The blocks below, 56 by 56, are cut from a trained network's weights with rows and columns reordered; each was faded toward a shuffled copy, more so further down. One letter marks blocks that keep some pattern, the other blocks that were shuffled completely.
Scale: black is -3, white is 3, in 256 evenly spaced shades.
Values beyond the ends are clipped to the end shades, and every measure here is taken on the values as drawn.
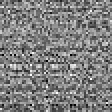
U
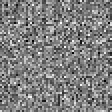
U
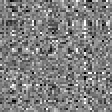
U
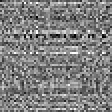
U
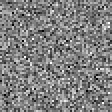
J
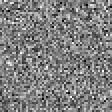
J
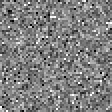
J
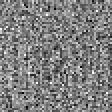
U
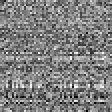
U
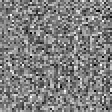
U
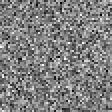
J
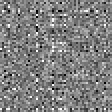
U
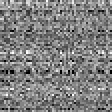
U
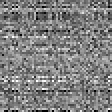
U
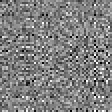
U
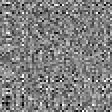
U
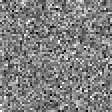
J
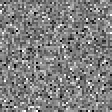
J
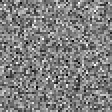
J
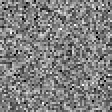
J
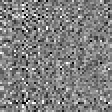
U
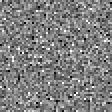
J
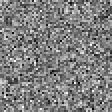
J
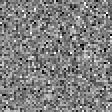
J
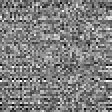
U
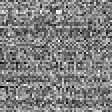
U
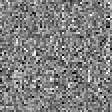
U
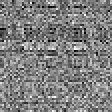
U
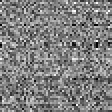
U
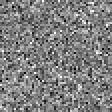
J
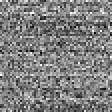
U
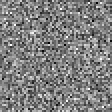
J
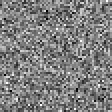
J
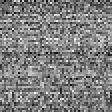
U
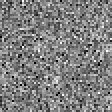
J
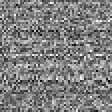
U
